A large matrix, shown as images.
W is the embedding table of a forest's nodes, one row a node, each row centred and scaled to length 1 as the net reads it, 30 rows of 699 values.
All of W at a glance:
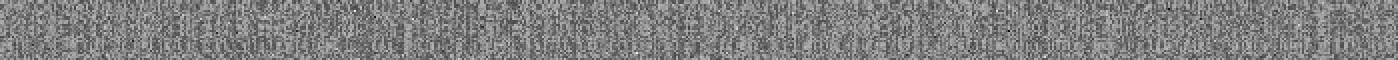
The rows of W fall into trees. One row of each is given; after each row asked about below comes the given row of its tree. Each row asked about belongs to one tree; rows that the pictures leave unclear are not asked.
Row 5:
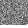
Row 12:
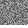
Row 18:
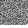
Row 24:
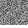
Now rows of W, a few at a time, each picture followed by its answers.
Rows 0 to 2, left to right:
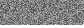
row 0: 24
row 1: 24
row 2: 18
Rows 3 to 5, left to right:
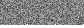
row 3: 18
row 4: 18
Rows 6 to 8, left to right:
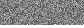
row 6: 24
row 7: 5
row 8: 12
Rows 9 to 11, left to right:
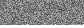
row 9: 12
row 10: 24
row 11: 24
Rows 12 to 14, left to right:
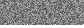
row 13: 12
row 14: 12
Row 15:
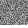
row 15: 24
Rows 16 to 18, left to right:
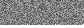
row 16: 12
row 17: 12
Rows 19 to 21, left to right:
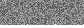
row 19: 24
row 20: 18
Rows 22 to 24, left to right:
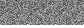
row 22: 24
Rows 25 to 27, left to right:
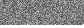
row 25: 12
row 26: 24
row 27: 5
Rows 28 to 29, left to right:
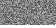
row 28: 5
